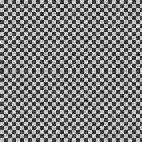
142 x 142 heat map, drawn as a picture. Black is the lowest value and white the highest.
Odd rows or columns: none. Histogram: two levels. Mirror symmetry: top to bottom. Grain: checkered.
